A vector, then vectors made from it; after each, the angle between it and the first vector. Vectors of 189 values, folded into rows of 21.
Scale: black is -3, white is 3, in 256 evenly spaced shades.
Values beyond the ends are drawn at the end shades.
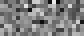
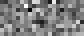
nearly parallel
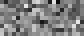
nearly parallel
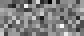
partly aligned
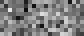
orthogonal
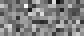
nearly parallel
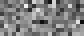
nearly parallel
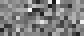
nearly opposite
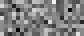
partly aligned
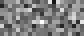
nearly opposite
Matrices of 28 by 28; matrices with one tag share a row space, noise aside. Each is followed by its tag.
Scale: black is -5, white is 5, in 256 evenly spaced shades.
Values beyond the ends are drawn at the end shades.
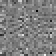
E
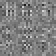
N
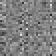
E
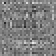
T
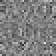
E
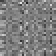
E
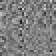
E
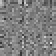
E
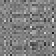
T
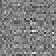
T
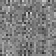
N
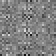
N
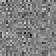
N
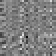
E
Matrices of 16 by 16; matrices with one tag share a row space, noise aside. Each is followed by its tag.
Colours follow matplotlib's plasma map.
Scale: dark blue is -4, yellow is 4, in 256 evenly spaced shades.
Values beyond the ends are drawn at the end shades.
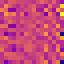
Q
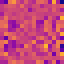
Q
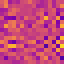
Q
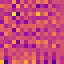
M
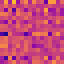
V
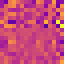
Q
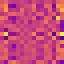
Q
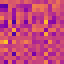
V
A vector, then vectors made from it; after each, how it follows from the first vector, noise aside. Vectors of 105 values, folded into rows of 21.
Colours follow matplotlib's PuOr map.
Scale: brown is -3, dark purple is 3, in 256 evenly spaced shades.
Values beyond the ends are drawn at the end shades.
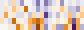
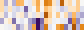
negated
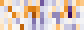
wrapped around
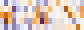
wrapped around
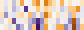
negated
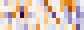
wrapped around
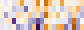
negated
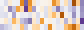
wrapped around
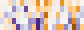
negated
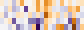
negated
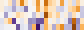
negated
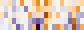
negated
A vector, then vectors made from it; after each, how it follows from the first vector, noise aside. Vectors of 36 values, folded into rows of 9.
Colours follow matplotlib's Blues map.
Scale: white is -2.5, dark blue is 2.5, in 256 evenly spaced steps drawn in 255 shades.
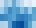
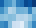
negated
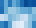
negated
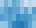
shrunk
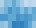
shrunk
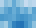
shrunk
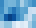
wrapped around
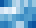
wrapped around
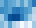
wrapped around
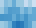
shrunk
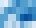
wrapped around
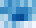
wrapped around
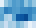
wrapped around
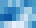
wrapped around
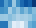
negated
